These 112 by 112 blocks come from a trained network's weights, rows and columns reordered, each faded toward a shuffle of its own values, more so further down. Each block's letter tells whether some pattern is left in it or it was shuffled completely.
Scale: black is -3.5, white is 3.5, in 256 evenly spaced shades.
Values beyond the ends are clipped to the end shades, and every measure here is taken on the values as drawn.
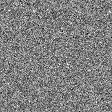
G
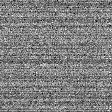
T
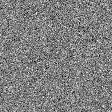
G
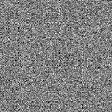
T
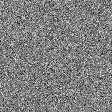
G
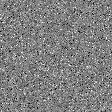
G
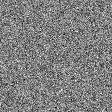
G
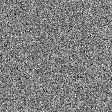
G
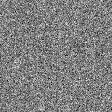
T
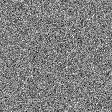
G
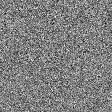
G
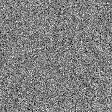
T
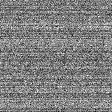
T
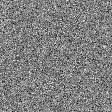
G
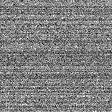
T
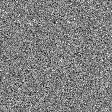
G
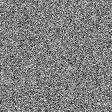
G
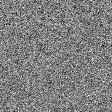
G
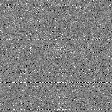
T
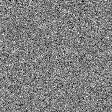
G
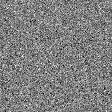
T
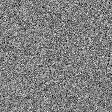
G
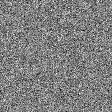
G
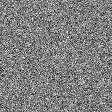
G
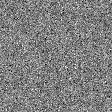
G
